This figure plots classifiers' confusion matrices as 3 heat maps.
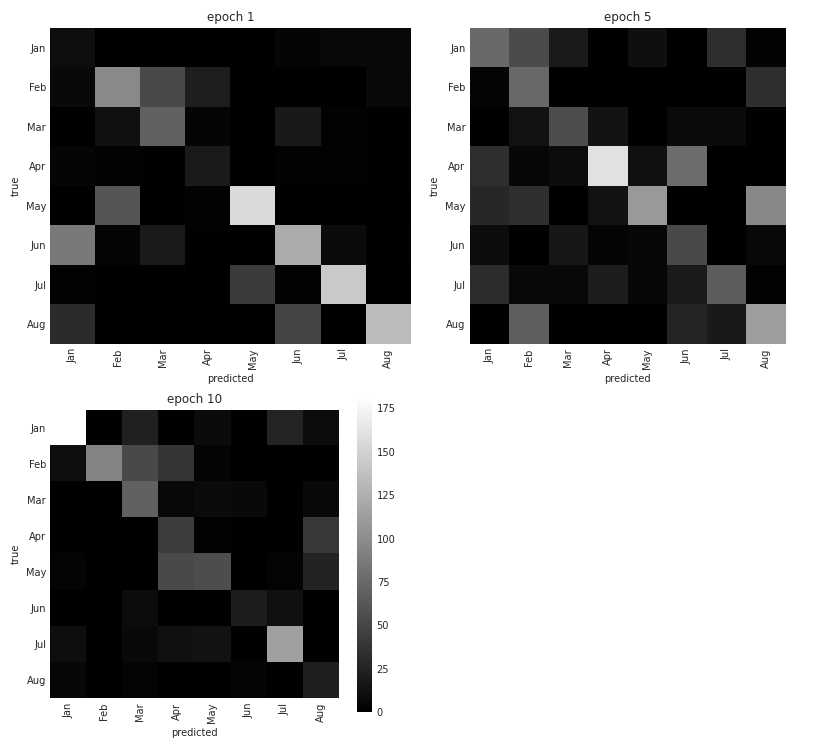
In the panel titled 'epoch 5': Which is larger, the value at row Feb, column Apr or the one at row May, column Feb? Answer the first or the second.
the second
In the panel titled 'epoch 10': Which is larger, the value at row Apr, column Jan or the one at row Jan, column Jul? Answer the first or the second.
the second
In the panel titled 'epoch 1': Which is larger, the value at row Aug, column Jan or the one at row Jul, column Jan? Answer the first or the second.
the first
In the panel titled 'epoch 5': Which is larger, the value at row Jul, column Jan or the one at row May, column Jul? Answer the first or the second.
the first
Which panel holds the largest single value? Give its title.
epoch 10
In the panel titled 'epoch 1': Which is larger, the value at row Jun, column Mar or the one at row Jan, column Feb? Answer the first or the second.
the first
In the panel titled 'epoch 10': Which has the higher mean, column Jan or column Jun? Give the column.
Jan
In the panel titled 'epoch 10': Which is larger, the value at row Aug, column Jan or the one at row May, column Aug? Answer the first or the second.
the second
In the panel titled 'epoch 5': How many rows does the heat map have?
8
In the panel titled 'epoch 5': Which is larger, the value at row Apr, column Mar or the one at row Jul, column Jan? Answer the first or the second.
the second
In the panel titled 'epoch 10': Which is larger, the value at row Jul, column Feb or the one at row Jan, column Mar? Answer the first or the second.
the second
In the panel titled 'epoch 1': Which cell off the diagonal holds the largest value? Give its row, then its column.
Jun, Jan
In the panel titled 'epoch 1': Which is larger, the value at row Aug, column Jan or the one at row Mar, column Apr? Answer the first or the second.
the first
